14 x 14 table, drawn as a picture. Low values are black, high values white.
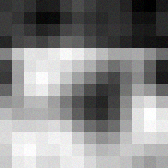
Seam: horizontal, 30% of the way down, the bottom part higher. Calmest part: bottom left. Ninth with the lowest average: top right.
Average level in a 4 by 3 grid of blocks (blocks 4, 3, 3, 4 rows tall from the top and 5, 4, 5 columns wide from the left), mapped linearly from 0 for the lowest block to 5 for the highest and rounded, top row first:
0 1 0 / 4 4 2 / 4 1 3 / 5 4 4
